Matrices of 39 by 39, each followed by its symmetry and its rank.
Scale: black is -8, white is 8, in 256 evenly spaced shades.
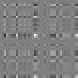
symmetric, rank two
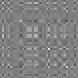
symmetric, rank three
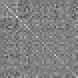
symmetric, rank five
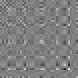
symmetric, rank three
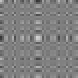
symmetric, rank one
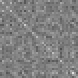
symmetric, rank five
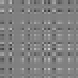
symmetric, rank one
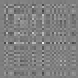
symmetric, rank two
